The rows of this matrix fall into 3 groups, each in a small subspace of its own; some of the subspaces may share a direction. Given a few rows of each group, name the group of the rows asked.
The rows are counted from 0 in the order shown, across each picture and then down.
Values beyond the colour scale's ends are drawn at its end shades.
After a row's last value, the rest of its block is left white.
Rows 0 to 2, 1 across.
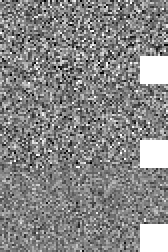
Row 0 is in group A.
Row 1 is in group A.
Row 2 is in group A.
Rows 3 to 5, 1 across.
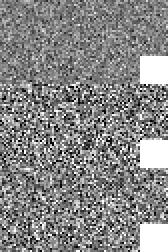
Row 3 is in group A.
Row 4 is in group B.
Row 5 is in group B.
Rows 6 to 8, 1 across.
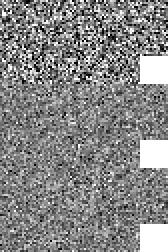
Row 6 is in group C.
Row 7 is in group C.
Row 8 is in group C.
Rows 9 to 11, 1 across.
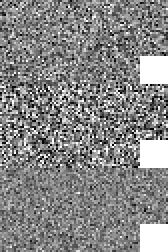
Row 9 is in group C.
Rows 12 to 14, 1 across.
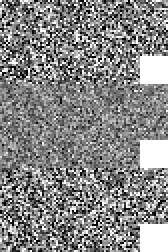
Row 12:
C
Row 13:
B
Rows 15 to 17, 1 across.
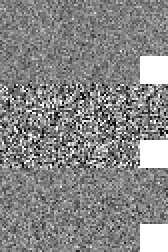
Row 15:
A
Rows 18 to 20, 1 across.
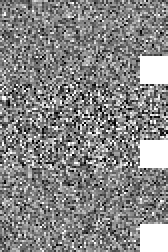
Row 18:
B
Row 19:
C
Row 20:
B
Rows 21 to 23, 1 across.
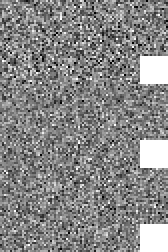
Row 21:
B
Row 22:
C
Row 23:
C
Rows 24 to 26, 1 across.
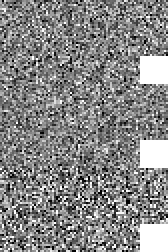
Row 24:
A
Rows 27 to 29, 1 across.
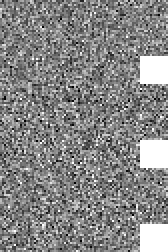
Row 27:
A
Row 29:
C
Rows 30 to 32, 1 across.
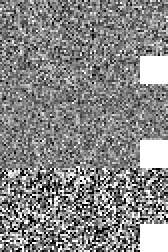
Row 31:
B
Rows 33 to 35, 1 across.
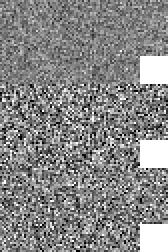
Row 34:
A
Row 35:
B
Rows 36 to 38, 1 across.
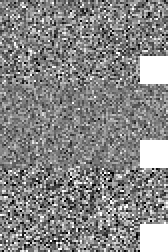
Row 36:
C
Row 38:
C
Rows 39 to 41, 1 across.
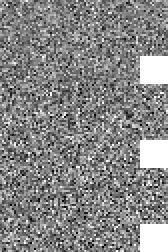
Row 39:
C
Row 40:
C
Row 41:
C
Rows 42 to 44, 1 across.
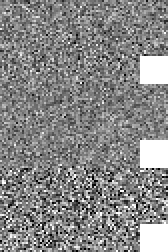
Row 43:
C
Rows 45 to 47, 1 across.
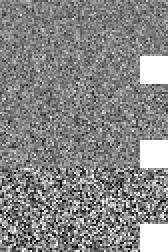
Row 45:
B
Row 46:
C
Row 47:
B
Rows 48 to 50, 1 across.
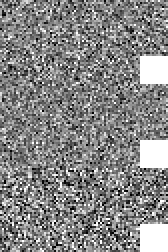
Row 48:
C
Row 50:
B
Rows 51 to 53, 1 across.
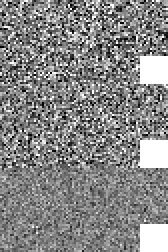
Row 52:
C
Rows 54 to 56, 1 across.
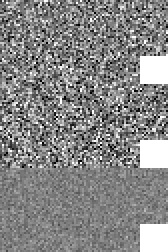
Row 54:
A
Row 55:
B
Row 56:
A
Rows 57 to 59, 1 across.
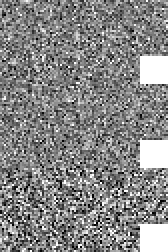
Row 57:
C
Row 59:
B
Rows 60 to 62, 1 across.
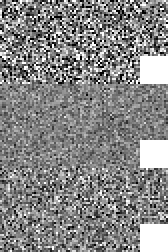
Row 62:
C
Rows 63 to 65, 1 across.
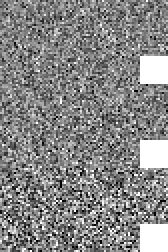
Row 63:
C
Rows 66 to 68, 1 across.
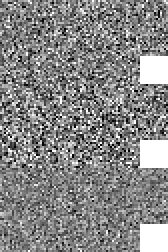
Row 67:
B
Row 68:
A
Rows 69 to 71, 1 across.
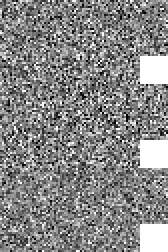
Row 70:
C
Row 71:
C
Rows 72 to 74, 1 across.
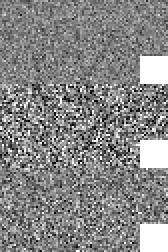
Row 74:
A
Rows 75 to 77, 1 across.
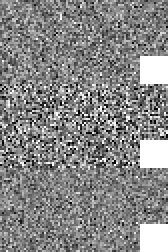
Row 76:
C
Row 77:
A
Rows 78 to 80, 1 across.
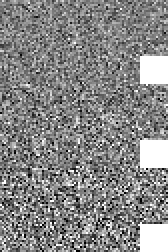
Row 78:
A
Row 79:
A
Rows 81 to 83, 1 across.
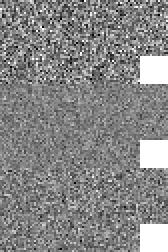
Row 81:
A
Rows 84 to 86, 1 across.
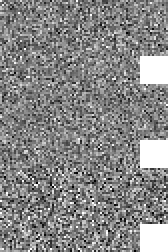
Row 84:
C
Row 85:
A
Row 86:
A
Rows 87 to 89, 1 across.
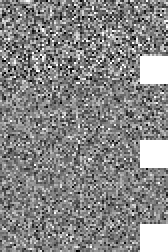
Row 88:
C
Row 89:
A
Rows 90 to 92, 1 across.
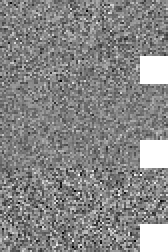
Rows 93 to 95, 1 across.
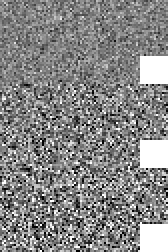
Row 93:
C
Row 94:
C
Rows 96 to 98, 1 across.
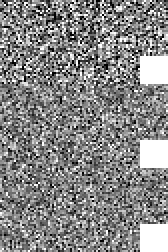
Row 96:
C
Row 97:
B
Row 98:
A
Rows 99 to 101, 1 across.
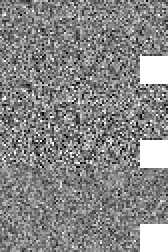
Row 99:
B
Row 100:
B
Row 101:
B
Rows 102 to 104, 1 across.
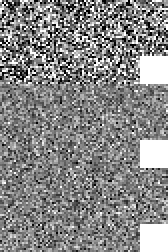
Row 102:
C
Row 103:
B
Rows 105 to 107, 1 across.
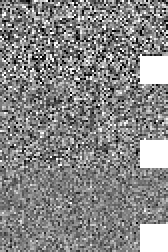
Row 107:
A
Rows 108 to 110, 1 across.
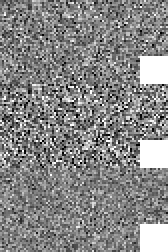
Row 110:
A
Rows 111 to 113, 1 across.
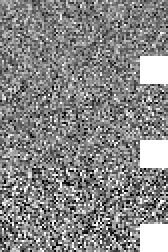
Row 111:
B
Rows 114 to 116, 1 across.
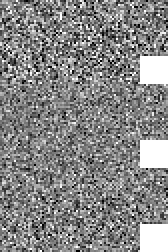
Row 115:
C
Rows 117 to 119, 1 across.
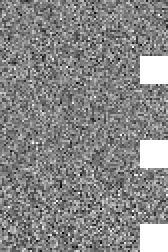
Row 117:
C
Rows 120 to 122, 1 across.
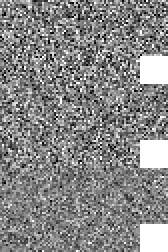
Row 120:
B
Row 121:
B
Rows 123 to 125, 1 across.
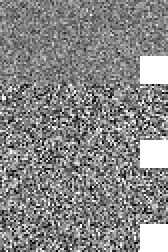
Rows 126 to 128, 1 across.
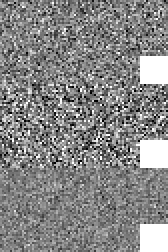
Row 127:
B
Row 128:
C
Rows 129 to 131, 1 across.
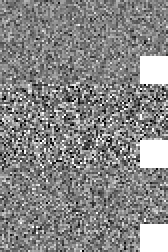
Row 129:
A
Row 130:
B
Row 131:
A
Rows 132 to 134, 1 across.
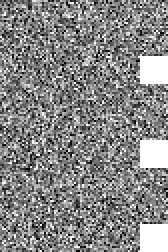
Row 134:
B
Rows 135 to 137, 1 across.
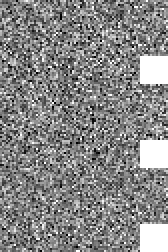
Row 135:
B
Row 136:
A
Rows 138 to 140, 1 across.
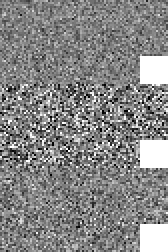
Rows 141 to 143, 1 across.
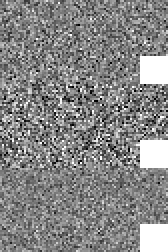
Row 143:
A
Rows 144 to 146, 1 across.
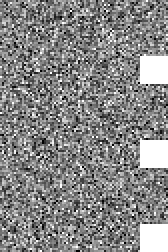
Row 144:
C
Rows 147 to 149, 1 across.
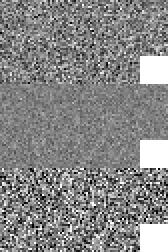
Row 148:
B
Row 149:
A
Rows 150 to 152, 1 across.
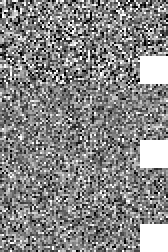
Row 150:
A
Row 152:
C
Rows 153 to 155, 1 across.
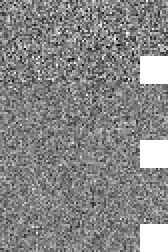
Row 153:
C
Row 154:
C
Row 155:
A
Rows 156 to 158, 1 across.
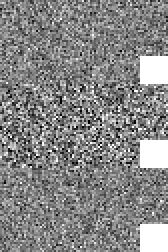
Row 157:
B
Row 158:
B
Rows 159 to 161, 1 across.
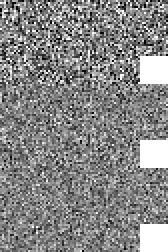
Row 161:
A
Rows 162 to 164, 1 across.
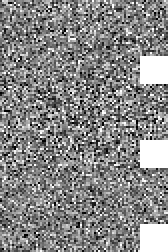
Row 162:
C
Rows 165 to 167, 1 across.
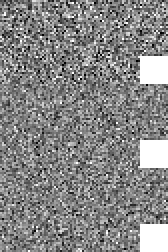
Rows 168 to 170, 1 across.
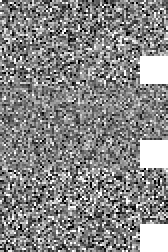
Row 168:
C
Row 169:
B
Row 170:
C
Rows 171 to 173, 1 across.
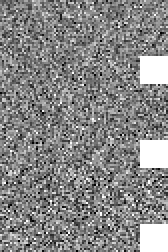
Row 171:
B
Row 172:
A
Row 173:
C
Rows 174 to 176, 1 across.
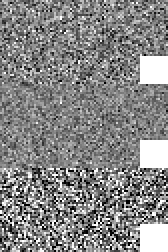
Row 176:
B
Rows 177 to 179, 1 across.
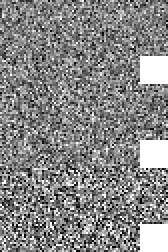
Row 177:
A
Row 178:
A
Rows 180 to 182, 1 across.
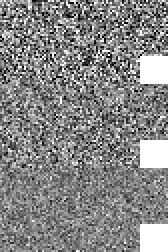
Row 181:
B
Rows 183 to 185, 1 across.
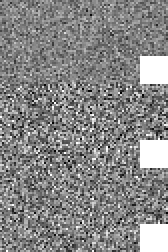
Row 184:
A
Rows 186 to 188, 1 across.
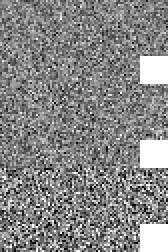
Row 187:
A
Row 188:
A
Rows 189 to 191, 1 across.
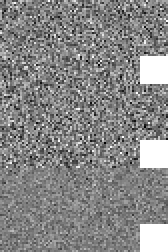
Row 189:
A
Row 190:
A
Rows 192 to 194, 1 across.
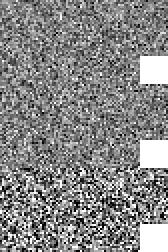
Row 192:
B
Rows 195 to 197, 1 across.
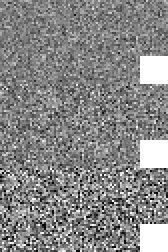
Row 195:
C
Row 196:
C
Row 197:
C
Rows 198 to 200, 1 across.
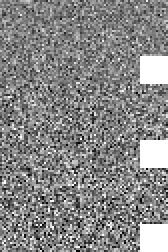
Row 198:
B
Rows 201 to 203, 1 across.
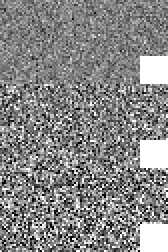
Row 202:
A
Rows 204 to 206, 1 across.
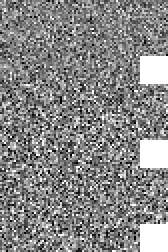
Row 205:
B
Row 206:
A
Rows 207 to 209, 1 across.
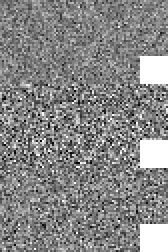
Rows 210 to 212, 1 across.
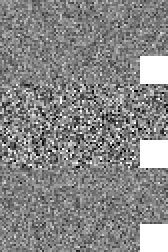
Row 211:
B
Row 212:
B
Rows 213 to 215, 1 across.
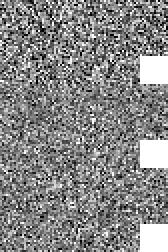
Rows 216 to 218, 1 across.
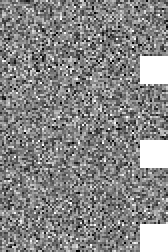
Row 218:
A
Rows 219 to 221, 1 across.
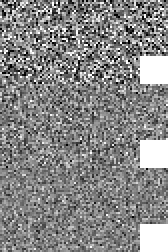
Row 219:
C
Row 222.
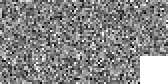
